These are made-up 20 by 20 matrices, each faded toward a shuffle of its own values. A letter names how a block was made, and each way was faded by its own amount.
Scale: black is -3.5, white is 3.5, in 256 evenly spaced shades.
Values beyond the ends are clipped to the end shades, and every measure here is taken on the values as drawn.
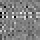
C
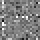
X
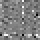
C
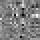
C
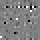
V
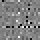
V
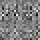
C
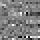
C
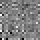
C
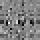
C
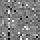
X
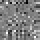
V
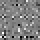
V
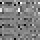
C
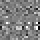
C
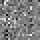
X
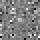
X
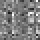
C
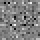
X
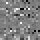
V
